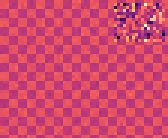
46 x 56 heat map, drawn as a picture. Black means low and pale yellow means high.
The halves do not mirror each other. A checkerboard runs through the table. The top right is the roughest part. An odd patch, rougher than its surroundings, sits in the top right. There is no overall slope.
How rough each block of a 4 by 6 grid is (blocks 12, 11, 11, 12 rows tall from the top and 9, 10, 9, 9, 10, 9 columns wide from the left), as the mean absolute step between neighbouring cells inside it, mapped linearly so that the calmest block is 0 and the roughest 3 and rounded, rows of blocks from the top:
0 0 0 0 3 3 / 0 0 0 0 1 1 / 0 0 0 0 0 0 / 0 0 0 0 0 0
